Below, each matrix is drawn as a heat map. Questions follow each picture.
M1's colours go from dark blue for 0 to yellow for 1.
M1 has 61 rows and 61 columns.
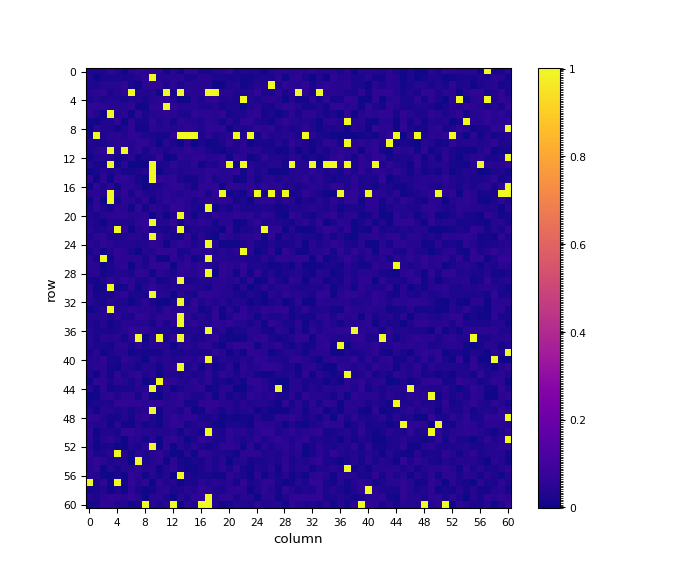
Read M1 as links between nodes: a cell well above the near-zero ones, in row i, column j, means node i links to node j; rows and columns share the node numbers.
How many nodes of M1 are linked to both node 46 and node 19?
0
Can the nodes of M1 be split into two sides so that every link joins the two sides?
yes
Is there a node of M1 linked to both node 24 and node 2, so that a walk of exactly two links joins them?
no
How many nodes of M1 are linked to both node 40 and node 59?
1
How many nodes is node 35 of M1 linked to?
1
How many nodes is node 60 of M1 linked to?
7
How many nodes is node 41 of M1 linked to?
1
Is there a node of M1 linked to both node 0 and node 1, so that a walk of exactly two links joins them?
no
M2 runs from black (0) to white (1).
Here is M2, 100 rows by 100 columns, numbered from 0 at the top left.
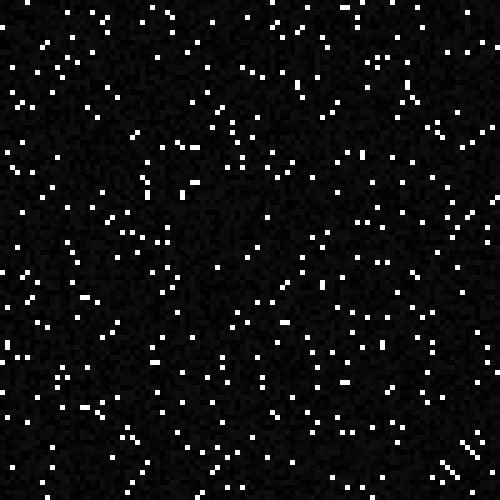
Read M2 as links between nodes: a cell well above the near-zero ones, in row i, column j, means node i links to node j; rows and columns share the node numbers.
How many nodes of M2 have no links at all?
0
